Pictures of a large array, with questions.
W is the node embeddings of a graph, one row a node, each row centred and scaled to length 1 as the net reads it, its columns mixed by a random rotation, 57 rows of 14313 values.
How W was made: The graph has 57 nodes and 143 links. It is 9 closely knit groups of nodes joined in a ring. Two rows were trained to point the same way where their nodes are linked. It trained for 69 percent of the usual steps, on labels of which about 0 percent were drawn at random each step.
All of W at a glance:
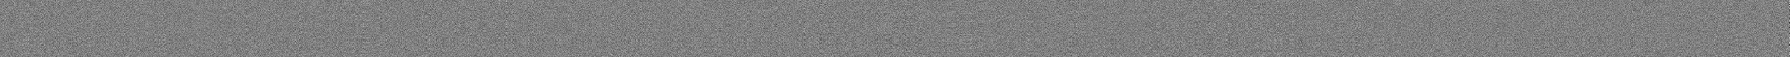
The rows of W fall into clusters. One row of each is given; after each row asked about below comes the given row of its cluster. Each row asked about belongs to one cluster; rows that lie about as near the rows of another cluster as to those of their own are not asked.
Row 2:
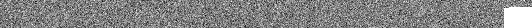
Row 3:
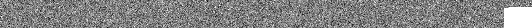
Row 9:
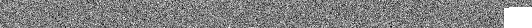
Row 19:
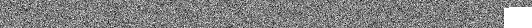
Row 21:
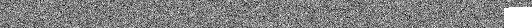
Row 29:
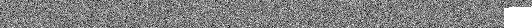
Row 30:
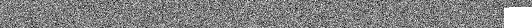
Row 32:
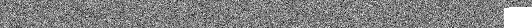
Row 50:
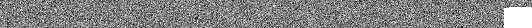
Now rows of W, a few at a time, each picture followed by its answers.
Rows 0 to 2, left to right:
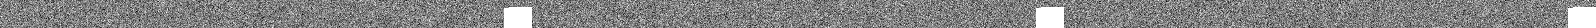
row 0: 3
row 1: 32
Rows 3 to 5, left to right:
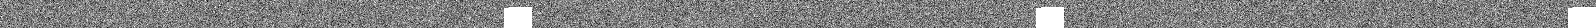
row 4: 50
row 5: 3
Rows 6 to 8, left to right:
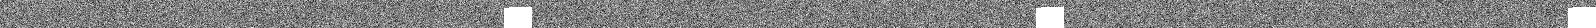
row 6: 9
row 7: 29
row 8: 2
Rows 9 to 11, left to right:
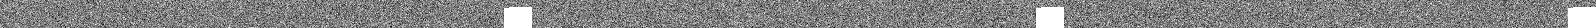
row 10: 19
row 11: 32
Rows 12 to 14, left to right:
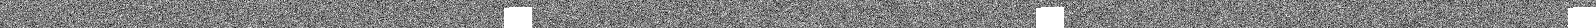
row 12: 30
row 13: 21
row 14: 50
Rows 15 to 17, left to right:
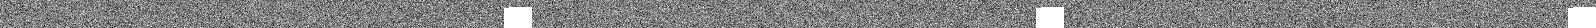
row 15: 19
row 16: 19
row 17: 2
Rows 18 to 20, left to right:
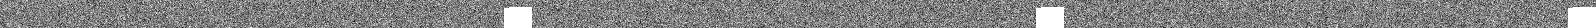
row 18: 9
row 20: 3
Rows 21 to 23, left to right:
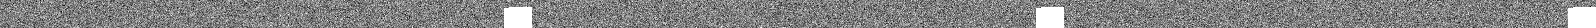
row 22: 9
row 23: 32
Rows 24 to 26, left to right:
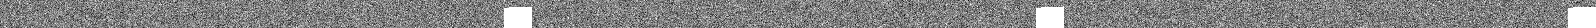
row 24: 32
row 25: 29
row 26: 32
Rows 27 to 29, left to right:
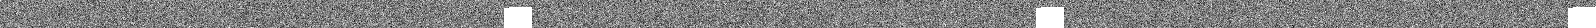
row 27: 9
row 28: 2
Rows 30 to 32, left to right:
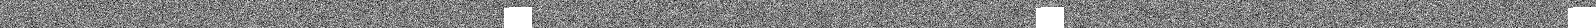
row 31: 2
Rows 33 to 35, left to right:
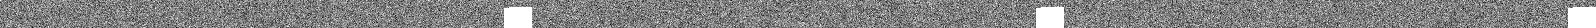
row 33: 9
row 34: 21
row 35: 19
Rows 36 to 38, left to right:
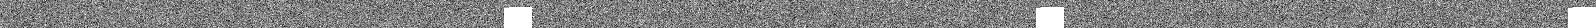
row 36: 19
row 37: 3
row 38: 3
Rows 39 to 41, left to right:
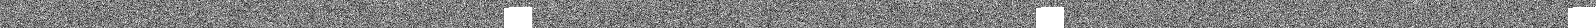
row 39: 21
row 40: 21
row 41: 29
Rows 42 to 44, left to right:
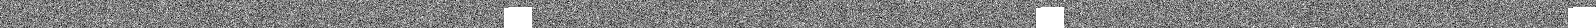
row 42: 3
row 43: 21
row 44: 9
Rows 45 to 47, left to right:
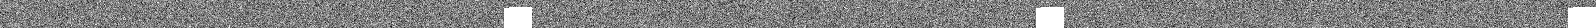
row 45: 9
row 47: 30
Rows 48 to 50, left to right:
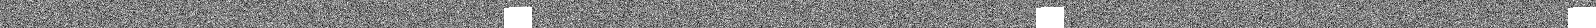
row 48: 21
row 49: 29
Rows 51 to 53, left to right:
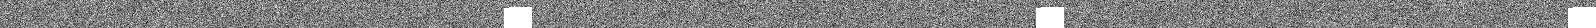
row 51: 50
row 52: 3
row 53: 21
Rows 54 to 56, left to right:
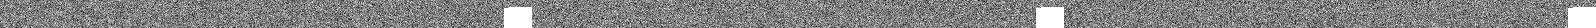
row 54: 32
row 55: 19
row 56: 2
